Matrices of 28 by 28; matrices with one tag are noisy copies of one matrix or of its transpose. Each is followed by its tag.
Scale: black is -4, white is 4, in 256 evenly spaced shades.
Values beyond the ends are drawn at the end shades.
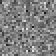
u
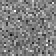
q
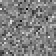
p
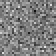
q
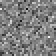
p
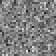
u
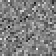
p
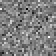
p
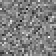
p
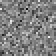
p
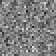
u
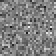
u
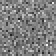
q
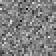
p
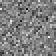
p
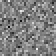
p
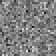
u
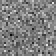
q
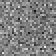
q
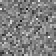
p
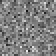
u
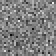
q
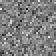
p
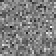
u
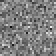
u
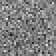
q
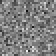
u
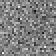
q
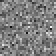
u
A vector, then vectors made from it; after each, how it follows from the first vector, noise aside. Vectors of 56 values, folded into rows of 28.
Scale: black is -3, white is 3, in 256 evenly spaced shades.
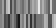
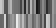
reversed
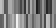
reversed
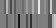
partly zeroed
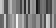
reversed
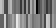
reversed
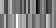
reversed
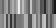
wrapped around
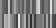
sign-scrambled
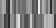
sign-scrambled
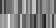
wrapped around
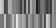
reversed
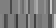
partly zeroed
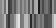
sign-scrambled
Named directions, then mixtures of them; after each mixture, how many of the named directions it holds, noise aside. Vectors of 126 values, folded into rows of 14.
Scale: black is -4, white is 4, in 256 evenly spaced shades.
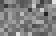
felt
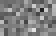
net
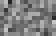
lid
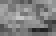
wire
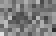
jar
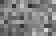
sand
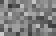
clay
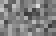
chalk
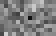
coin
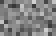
two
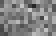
two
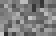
two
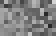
three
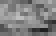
one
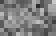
two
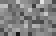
two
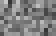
two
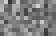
two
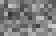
three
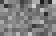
two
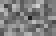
two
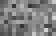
one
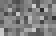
three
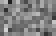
one
